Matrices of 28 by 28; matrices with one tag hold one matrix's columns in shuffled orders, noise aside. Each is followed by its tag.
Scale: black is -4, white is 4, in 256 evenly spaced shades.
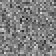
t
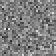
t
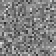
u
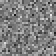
u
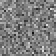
u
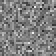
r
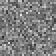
t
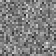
u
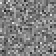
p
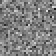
r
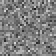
r
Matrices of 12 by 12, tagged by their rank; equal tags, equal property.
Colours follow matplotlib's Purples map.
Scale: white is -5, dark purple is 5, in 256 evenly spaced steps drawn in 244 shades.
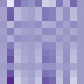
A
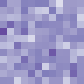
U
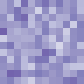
U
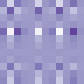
A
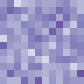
U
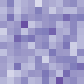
U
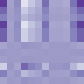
A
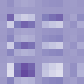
A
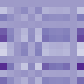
A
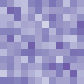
U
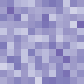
U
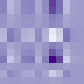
A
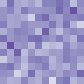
U
